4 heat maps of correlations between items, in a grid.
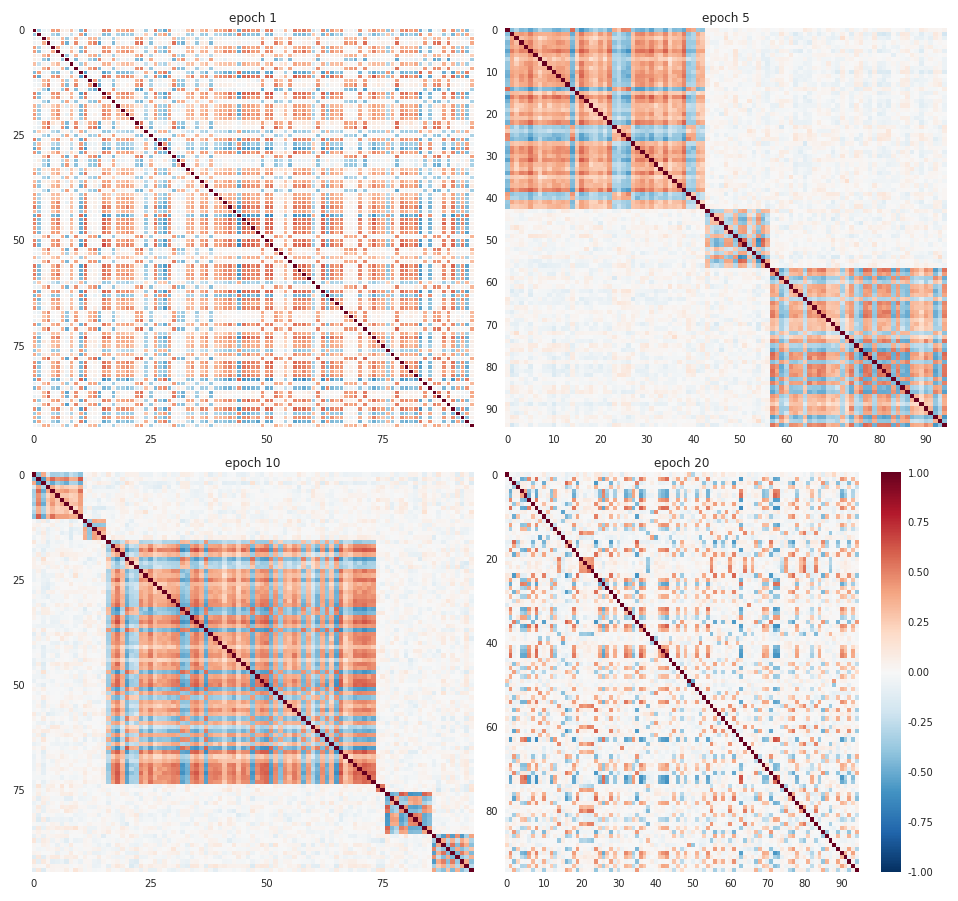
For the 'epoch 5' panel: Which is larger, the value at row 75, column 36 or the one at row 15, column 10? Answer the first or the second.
the second
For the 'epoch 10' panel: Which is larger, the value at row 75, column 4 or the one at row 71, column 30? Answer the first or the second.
the second
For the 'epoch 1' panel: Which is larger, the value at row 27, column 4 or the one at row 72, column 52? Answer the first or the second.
the second
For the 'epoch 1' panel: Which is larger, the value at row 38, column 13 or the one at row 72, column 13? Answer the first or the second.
the second
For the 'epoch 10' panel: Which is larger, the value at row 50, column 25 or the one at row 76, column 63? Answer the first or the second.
the first
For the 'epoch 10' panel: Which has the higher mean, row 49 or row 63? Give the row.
49
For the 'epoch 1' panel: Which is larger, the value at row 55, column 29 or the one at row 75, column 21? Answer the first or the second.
the second
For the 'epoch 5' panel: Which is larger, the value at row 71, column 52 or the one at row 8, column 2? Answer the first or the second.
the second
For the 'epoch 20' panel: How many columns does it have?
95
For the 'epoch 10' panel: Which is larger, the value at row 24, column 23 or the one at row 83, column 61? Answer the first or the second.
the first
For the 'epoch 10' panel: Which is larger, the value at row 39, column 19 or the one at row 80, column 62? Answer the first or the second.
the first
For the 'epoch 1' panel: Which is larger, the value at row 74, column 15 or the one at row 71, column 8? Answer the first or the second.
the first
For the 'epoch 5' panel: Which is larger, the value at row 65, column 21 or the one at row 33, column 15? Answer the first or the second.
the second
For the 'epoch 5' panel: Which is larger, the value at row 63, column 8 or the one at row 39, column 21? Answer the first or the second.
the first
